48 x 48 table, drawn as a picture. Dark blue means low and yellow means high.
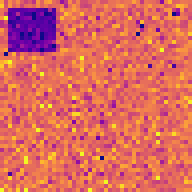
In the top left lies a patch that is lower than the rest. The ninth with the lowest average is the top left. The values are skewed, with a long tail toward low values. No regular stripes run through it. Neither half mirrors the other.
